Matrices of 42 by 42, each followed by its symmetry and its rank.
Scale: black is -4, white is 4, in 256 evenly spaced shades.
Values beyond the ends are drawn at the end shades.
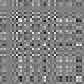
symmetric, rank two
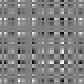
symmetric, rank one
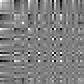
symmetric, rank two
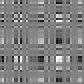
symmetric, rank one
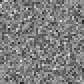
symmetric, full rank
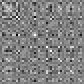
symmetric, rank three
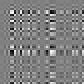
symmetric, rank one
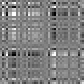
symmetric, rank two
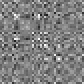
symmetric, rank three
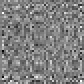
neither, rank five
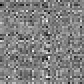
neither, rank five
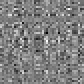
neither, rank five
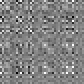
symmetric, rank three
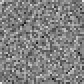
symmetric, full rank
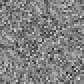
symmetric, full rank
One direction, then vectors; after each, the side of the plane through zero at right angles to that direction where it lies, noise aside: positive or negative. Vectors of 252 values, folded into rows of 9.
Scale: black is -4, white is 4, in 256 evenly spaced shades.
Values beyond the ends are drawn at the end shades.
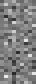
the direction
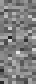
negative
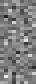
positive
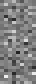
positive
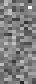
positive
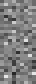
positive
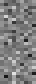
negative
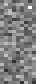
positive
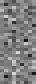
negative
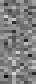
negative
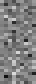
negative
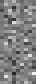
positive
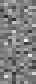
positive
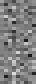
negative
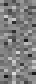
negative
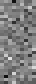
negative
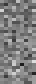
negative
